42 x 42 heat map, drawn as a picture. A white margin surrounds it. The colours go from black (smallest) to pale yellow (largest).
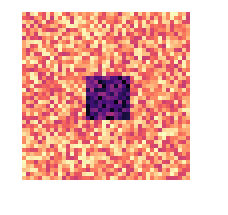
An odd patch, lower than its surroundings, sits in the centre. The ninth with the lowest average is the centre. Most values sit high, with a long tail of low ones.
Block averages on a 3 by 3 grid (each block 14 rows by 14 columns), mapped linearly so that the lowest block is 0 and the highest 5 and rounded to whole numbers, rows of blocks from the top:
555 / 405 / 555
